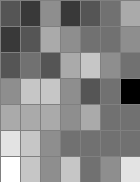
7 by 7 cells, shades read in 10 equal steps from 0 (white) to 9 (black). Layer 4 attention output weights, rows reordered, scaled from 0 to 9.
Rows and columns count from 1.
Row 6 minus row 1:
-5 -5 0 -2 -1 0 2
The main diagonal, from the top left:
6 6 6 4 3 5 1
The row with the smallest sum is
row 7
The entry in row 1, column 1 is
6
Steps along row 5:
same same up down up same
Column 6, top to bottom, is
5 5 4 5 5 5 4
